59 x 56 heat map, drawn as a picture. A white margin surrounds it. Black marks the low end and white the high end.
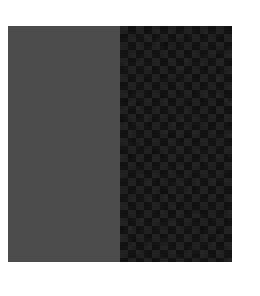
The table splits into one row of 2 panels. Panel 1,1: low, flat. Panel 1,2: very low, checkered, faint in contrast.
